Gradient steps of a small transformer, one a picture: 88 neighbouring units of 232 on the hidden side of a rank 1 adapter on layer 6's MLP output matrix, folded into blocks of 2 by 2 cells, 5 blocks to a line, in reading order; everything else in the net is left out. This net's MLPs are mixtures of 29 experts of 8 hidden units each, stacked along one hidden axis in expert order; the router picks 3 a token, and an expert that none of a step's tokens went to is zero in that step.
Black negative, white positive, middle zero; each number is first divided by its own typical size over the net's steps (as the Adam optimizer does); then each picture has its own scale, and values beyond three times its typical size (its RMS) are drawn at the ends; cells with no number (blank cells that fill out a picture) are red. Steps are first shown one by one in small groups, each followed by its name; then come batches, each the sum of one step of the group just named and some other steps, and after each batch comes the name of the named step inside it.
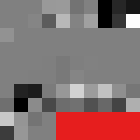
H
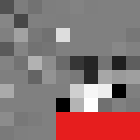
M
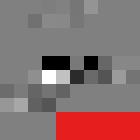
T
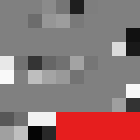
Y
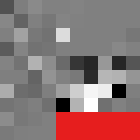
M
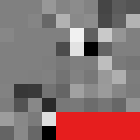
H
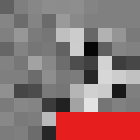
M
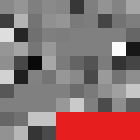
Y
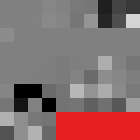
H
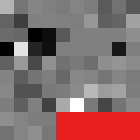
H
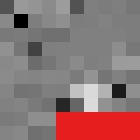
Y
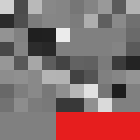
T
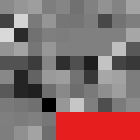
T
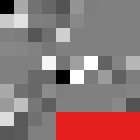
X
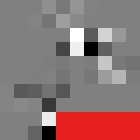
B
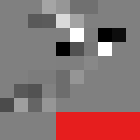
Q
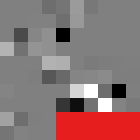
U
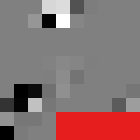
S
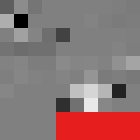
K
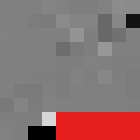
Q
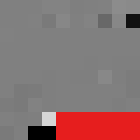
S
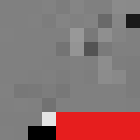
B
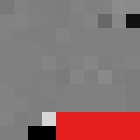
X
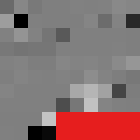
K
